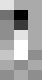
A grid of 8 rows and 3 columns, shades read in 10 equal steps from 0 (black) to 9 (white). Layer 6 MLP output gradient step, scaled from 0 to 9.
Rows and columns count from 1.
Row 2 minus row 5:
-2 -9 0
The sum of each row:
20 10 13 19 21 21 17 16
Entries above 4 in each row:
3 1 2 3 3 3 3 3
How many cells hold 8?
2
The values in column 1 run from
4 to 8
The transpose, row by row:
8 4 5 5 6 7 6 5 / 6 0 2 8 9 9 5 6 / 6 6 6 6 6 5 6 5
